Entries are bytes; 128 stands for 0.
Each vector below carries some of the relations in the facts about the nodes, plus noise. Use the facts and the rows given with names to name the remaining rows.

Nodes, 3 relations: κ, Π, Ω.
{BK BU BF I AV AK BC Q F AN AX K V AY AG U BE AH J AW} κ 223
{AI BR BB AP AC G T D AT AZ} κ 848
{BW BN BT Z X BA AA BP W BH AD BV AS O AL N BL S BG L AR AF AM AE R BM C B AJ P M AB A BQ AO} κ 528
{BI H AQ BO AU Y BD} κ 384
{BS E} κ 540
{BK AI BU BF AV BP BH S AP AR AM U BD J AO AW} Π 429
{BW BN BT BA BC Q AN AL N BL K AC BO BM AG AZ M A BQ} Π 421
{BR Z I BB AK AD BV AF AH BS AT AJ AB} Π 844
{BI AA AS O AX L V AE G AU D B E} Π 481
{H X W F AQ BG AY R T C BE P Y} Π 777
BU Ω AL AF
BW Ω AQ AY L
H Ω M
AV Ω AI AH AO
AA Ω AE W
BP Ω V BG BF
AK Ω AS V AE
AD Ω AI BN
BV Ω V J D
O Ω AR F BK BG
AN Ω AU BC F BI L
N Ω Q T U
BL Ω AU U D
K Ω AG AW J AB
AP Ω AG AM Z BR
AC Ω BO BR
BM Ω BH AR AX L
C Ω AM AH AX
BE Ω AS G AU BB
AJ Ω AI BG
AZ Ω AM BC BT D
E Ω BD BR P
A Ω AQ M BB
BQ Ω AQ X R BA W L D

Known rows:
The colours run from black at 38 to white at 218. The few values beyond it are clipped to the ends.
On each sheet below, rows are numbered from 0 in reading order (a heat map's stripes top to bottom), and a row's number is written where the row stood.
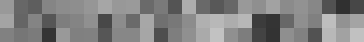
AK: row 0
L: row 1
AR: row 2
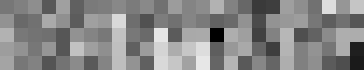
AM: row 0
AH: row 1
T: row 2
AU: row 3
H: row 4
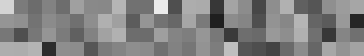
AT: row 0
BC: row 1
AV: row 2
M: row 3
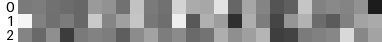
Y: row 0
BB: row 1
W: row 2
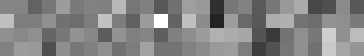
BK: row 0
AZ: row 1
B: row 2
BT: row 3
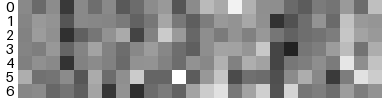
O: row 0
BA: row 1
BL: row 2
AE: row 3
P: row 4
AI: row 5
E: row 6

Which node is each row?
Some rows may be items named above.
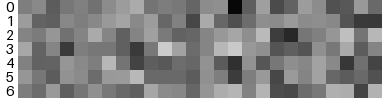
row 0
U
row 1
AK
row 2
AE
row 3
BW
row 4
K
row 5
I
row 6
AA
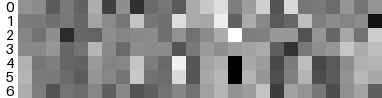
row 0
E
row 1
Y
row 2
AJ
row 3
AS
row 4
T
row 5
T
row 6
BS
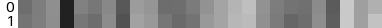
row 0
BG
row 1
BG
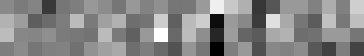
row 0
AF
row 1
BR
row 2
AZ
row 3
Q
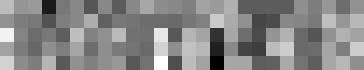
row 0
A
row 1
AB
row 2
BB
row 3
AP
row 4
D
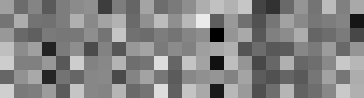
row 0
L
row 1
BO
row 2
AY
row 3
A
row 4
G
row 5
N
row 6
G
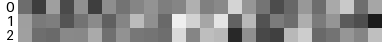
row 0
C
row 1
H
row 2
AP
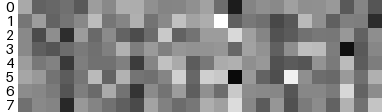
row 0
BE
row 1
BD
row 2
BM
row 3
BU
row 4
BQ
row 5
AC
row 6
BV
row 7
BP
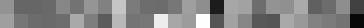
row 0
F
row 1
AQ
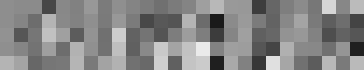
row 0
Z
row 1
V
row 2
AX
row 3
BI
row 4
BR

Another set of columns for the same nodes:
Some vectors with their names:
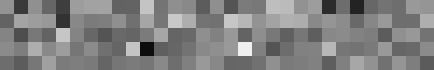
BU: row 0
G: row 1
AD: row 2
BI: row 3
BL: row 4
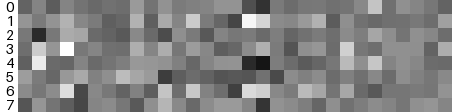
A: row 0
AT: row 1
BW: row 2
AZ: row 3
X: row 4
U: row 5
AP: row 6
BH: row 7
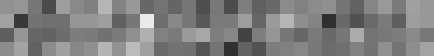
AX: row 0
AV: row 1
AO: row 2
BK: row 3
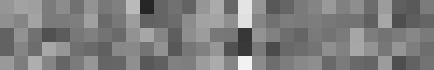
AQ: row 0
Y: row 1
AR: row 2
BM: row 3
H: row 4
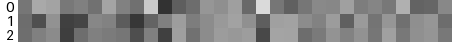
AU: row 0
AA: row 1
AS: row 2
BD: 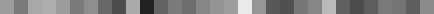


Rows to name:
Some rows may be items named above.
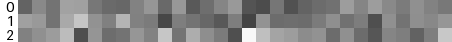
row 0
BM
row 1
AG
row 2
AI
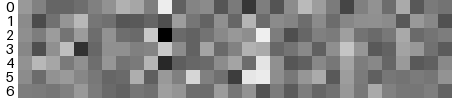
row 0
BE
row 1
BV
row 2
BI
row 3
E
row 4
AQ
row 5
AT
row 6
C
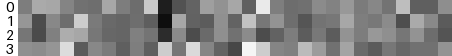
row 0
AU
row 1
Z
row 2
N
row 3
AP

